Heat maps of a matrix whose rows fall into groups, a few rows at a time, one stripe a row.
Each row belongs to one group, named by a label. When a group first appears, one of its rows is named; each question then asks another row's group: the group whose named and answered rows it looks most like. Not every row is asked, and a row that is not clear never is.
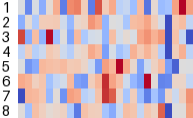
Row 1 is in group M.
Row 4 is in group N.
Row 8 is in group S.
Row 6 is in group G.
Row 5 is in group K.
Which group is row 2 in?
N
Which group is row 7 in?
M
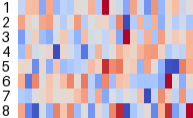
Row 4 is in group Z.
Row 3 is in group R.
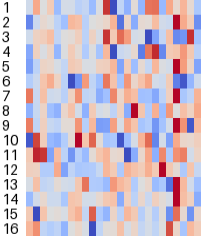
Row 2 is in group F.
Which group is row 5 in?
F
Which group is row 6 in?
Z
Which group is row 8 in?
R
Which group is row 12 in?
Z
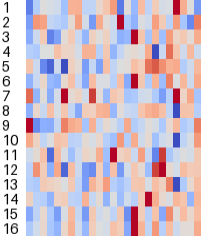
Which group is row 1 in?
F
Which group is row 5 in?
Z
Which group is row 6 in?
R
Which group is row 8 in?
N
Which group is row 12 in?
Z
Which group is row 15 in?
R
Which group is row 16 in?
R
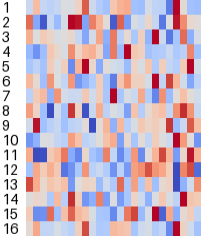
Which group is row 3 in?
G
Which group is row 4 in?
K
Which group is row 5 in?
M
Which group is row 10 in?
F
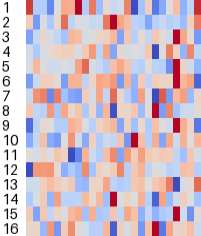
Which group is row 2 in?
M
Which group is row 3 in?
F
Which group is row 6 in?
F
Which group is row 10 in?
R
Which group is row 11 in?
Z
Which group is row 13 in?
S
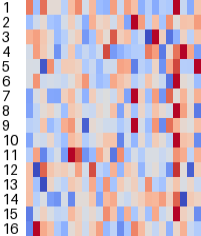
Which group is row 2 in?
R
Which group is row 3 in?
G
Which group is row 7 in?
R
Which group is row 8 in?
F
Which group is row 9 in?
R
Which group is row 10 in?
F
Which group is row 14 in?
Z
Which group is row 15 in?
F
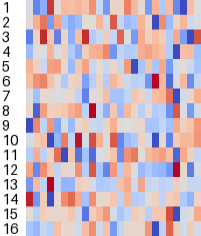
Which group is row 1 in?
K
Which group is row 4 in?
N
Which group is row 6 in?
G
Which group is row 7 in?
S
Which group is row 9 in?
M
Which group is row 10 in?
M
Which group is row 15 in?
S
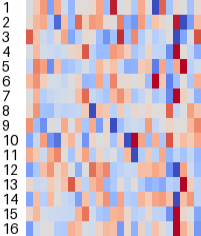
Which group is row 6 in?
G
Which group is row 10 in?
R
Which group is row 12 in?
N
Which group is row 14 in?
N
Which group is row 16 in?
F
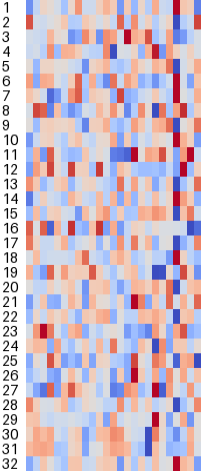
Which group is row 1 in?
F
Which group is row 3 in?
Z
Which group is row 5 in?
S
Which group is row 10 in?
F
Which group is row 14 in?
F
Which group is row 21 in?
R
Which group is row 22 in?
N
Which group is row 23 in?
G
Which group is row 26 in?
R
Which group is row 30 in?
G
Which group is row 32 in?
F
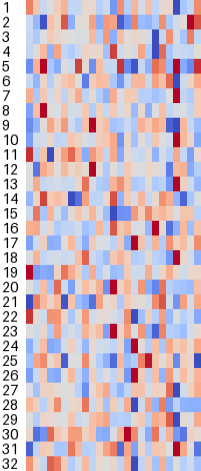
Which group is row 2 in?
M
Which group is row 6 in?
S
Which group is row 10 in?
F
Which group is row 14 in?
Z
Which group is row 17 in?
R
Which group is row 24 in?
R
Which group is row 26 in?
R
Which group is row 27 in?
S
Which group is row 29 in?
S
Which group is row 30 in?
K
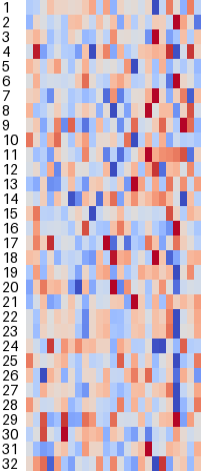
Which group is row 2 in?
F
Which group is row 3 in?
G
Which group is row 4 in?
N
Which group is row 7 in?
G
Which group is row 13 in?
R
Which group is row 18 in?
G
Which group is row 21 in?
R
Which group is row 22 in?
S
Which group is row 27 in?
S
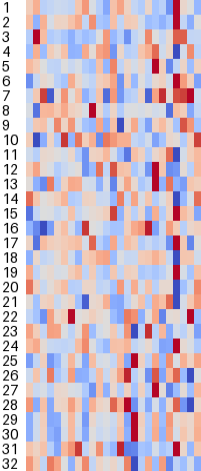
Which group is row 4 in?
N
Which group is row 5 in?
G
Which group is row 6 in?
F
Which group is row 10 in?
M
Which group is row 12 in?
G
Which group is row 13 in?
K
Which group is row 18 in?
N
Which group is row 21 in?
S
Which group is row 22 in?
K
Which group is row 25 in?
R
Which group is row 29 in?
R
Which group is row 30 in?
R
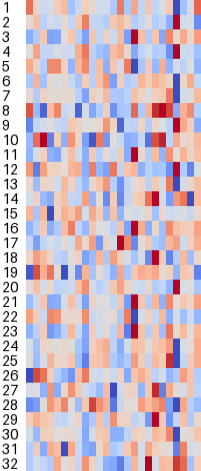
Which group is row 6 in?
N
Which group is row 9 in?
F
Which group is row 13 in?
S
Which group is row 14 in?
G
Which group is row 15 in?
M
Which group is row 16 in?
R
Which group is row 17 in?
M
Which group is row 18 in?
G
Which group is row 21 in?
R
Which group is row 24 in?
S
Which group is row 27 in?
K
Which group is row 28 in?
N
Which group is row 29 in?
G
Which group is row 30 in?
S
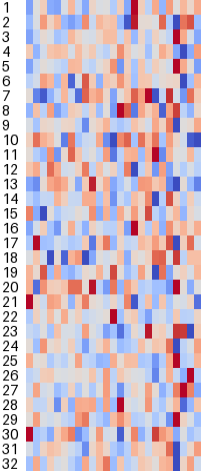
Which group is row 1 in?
R
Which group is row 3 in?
F
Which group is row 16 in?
R
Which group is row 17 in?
N
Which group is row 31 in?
S
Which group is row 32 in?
N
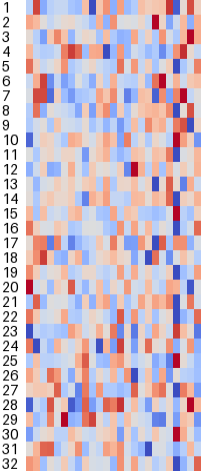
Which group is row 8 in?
N
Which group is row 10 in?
F
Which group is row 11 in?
S
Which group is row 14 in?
S
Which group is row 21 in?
N
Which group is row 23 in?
F
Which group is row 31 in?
G
